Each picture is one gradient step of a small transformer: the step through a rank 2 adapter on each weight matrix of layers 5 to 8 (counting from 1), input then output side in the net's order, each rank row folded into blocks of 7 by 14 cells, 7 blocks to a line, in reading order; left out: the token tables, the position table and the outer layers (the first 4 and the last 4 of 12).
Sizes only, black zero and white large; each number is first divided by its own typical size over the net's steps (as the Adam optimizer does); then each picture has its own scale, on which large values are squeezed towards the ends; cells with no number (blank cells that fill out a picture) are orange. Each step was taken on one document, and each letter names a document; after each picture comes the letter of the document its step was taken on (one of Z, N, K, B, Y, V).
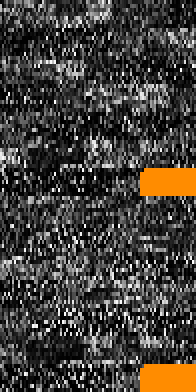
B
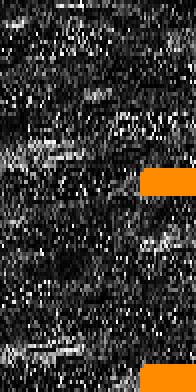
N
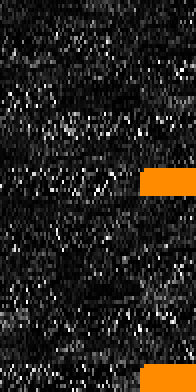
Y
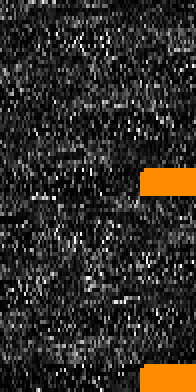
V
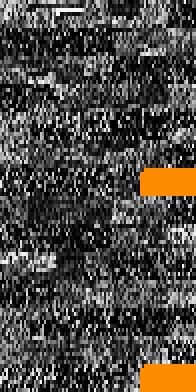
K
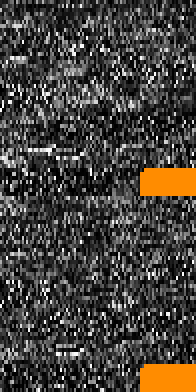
V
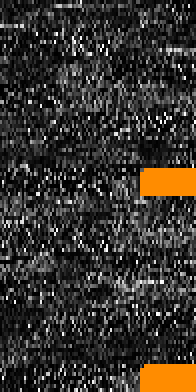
N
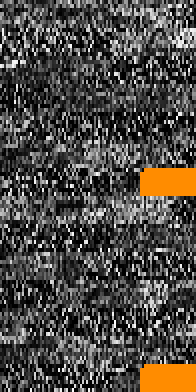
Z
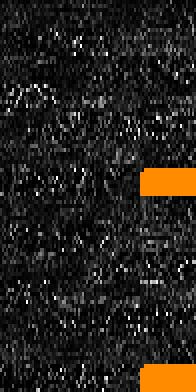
V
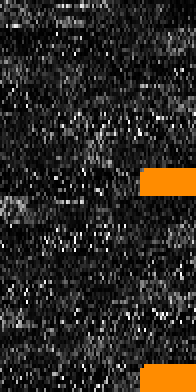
Y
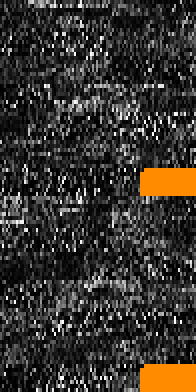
N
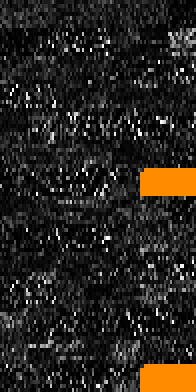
Y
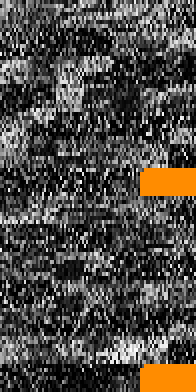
K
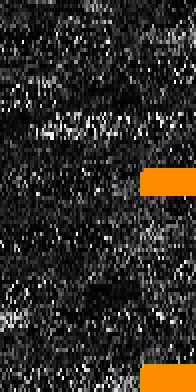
Y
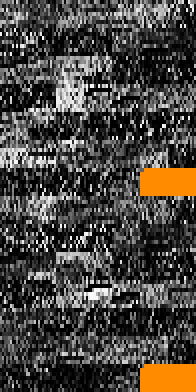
K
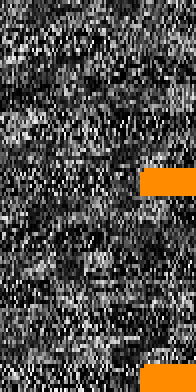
Z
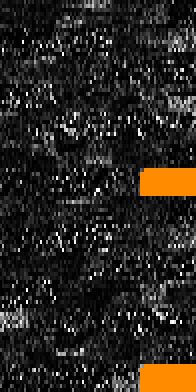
Y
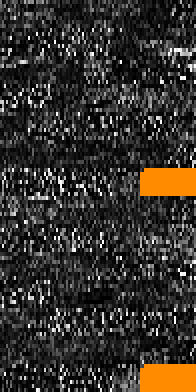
N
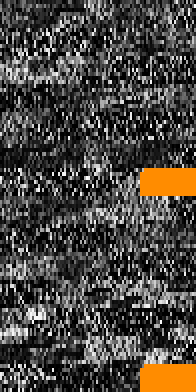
Z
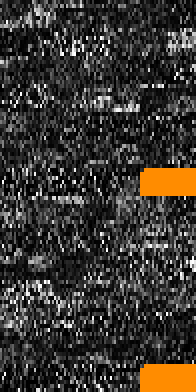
V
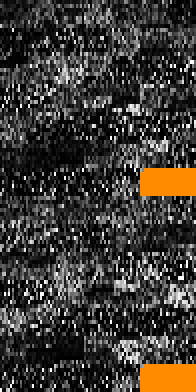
B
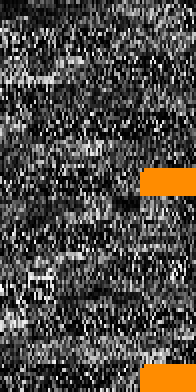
Z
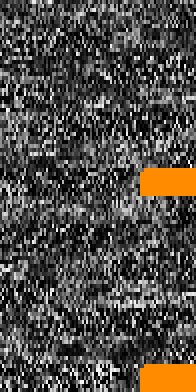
Z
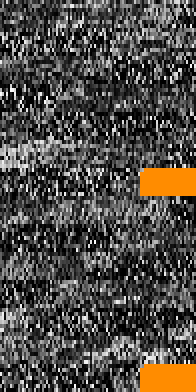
Z
